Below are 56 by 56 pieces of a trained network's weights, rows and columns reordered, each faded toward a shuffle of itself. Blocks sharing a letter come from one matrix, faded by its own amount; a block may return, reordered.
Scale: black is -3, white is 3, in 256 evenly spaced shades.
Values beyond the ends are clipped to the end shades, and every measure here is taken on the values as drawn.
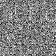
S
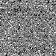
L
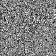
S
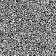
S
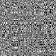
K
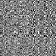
K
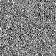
S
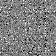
L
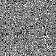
L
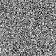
S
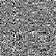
K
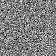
S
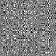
K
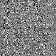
L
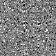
L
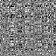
K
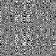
K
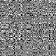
K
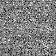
L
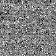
L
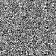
S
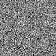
S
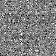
L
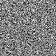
S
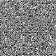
L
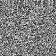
S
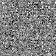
L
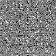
L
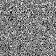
S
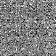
L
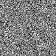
S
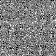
L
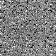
L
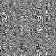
K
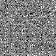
L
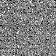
L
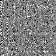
L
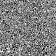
S
